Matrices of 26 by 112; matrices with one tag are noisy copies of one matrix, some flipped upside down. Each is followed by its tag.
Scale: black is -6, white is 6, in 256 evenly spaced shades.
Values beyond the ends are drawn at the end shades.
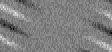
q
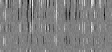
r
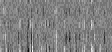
r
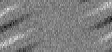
q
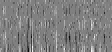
r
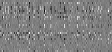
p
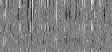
r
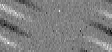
q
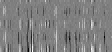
r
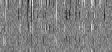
r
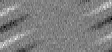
q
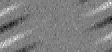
q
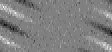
q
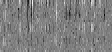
r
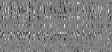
p
